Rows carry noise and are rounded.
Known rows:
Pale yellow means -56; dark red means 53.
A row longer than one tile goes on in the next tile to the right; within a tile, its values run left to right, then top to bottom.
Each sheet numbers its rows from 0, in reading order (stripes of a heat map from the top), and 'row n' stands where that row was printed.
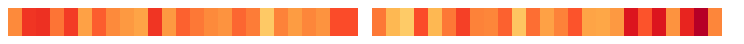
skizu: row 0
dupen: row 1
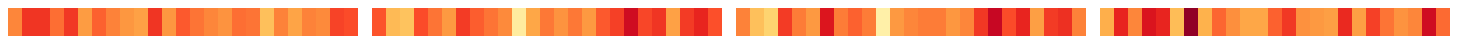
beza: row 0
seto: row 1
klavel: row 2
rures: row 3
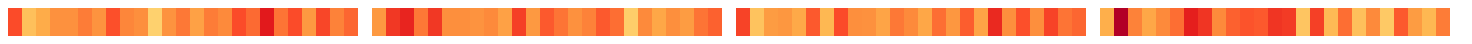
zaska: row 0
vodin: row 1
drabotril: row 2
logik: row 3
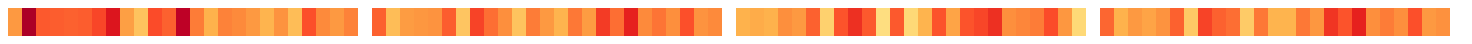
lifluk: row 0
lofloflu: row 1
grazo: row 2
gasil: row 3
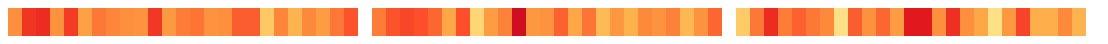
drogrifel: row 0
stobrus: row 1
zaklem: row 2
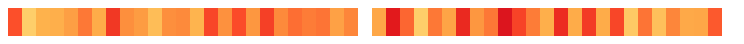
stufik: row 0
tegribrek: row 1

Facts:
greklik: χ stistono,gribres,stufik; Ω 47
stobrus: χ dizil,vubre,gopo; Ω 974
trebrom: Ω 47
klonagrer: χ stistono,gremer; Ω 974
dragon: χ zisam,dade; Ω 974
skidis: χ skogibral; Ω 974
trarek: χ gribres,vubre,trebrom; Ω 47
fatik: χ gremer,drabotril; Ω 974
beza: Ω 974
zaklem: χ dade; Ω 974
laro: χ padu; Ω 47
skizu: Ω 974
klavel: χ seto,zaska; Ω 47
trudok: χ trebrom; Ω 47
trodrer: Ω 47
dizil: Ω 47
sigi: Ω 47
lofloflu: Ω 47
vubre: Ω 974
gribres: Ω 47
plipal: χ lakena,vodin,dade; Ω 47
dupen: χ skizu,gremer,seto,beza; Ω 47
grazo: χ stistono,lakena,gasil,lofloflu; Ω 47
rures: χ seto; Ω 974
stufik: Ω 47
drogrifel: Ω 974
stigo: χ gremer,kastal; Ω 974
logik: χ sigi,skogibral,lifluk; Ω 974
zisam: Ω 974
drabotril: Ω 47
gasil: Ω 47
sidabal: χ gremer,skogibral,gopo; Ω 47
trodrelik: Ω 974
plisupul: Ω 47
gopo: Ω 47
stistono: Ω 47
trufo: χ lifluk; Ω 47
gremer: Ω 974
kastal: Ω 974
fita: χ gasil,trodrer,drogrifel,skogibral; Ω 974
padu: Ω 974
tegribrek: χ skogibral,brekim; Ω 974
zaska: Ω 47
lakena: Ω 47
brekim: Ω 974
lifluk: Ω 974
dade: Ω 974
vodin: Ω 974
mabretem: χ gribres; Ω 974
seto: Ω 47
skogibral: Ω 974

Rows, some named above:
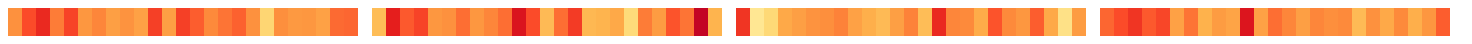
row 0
zisam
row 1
klonagrer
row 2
gribres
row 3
vubre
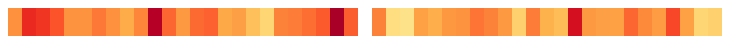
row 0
gremer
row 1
greklik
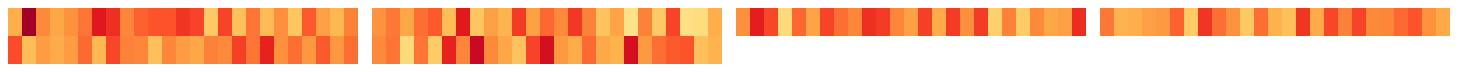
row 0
logik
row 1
mabretem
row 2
skogibral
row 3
stistono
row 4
trodrer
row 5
trufo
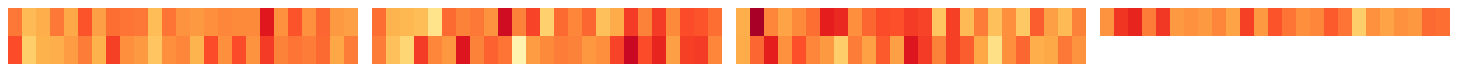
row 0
laro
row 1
sidabal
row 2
logik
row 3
vodin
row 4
stufik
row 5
klavel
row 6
dade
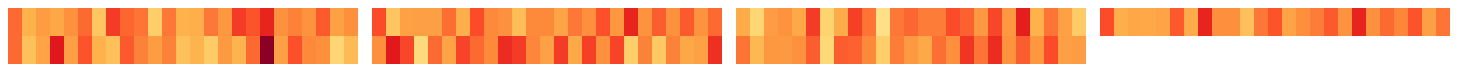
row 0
gasil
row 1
plisupul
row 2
plipal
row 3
sigi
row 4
trudok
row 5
skogibral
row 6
lakena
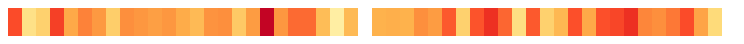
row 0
trarek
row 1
grazo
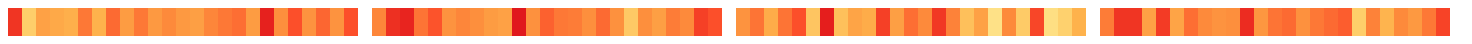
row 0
gopo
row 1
kastal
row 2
mabretem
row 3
brekim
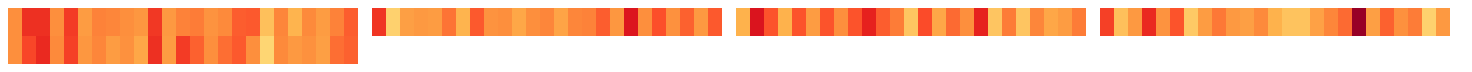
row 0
drogrifel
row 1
dizil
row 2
fita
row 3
trebrom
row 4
zisam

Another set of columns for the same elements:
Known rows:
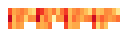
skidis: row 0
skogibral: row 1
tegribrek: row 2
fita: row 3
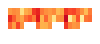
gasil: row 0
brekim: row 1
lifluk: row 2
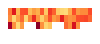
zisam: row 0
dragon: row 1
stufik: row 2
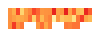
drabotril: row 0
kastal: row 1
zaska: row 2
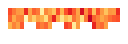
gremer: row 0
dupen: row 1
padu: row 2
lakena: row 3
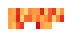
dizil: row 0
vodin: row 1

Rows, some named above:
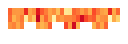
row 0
kastal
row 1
skogibral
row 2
greklik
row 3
gremer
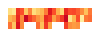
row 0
trarek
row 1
mabretem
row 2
lifluk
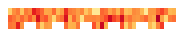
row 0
stistono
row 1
drogrifel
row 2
brekim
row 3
greklik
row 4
fita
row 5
vubre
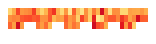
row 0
stufik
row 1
klonagrer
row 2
sidabal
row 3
trufo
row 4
grazo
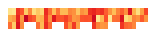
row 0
trarek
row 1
trudok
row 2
lofloflu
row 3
lifluk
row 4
sigi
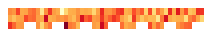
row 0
plisupul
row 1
stobrus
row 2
plipal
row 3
gribres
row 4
rures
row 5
klavel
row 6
seto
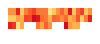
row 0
laro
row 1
trodrer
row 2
vodin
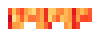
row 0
logik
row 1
gopo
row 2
trebrom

